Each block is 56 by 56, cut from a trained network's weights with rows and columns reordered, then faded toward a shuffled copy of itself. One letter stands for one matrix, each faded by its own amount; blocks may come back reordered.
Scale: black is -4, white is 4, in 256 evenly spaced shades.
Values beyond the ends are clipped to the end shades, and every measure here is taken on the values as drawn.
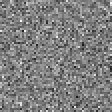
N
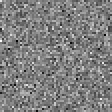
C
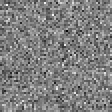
N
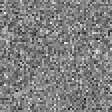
N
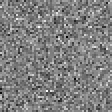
C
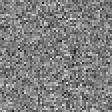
N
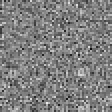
N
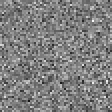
N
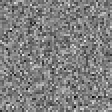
N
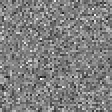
N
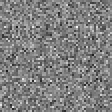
N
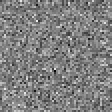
N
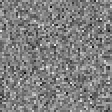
N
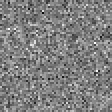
C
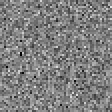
C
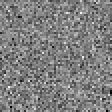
C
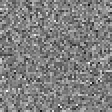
C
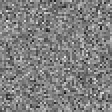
N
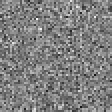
N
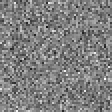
C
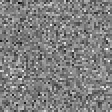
C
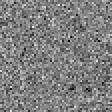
C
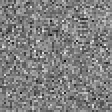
N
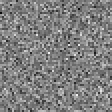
C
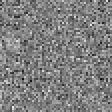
N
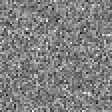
C
